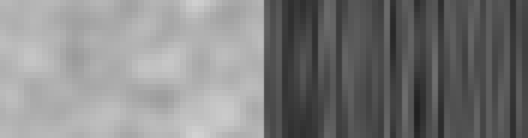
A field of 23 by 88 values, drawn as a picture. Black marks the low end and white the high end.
It is made of 1 by 2 panels. Panel 1,1: high, blotchy, faint in contrast. Panel 1,2: low, streaked downward.
